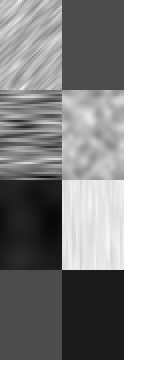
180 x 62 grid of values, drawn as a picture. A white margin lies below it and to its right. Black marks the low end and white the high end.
The table splits into 4 rows of 2 panels. Panel 1,1: high, slanting up to the right. Panel 1,2: low, flat. Panel 2,1: middling, streaked across, strong in contrast. Panel 2,2: high, blotchy. Panel 3,1: very low, smooth, faint in contrast. Panel 3,2: very high, streaked downward, faint in contrast. Panel 4,1: low, flat. Panel 4,2: very low, flat.
